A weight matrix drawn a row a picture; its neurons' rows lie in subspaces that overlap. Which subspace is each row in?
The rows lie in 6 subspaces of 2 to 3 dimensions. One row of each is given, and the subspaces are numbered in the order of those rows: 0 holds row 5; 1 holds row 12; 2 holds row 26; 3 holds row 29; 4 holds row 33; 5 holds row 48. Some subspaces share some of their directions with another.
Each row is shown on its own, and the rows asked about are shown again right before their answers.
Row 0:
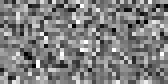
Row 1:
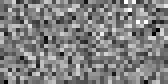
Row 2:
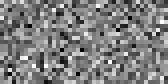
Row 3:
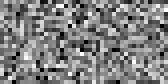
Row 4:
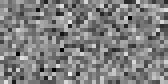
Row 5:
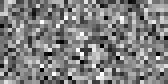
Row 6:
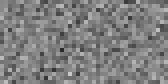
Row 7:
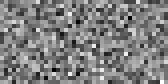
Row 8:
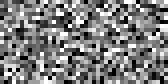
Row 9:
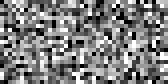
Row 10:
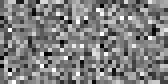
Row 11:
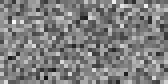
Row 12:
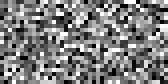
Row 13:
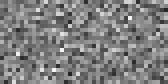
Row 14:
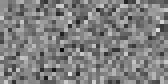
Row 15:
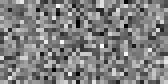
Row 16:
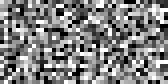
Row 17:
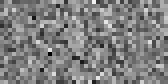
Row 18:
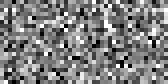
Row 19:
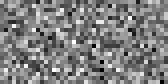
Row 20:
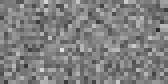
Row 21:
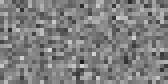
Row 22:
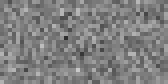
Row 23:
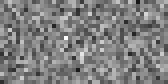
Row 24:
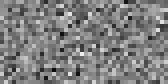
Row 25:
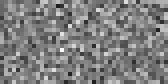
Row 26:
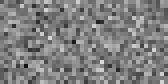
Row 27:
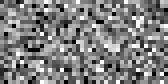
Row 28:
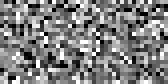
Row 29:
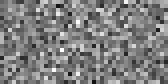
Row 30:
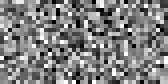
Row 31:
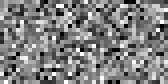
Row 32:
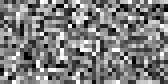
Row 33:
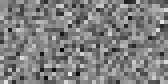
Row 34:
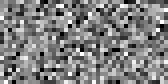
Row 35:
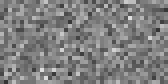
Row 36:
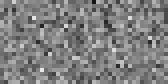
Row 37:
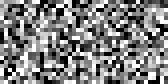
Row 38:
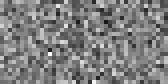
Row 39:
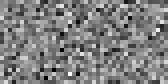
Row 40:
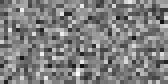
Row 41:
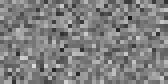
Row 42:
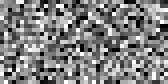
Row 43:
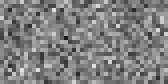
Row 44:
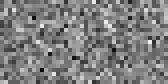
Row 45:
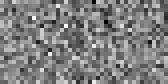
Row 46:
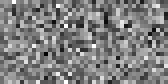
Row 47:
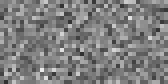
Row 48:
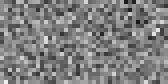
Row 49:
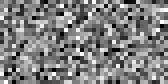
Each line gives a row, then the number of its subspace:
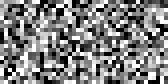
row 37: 1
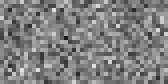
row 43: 1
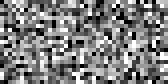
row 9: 4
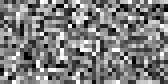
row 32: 5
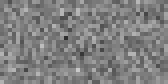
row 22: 4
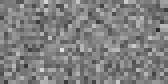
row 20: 2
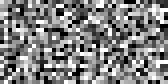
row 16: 4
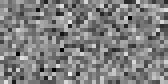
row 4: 1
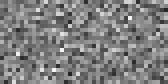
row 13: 1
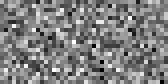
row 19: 2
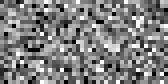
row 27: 2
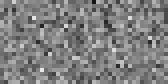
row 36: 0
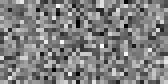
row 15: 3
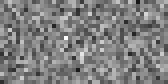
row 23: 4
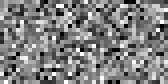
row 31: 0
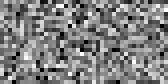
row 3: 5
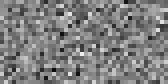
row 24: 4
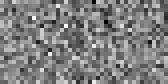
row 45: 0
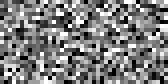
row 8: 1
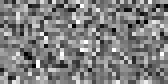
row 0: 5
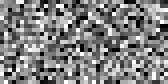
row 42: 2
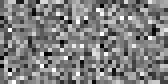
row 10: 0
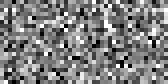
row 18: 0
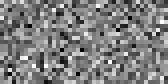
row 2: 1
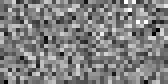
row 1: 5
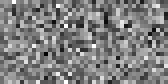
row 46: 0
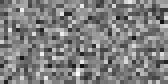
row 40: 4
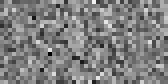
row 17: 0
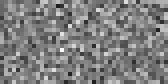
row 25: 3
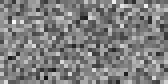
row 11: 1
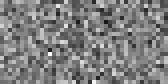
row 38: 0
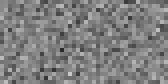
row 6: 4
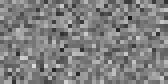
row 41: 1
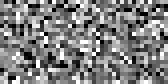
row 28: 5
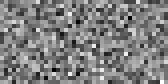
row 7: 2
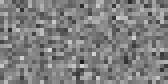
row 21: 4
